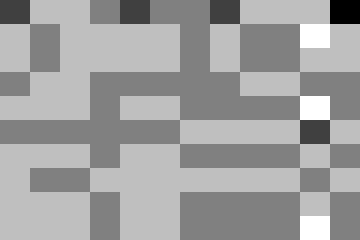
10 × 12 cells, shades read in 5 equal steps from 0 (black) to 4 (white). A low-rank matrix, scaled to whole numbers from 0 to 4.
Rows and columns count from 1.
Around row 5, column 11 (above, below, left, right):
2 1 2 2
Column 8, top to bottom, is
1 3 3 2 2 3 2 3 2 2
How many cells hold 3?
60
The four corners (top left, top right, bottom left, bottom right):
1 0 3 2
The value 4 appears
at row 2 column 11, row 5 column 11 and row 10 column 11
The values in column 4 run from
2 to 3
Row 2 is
3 2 3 3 3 3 2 3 2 2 4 3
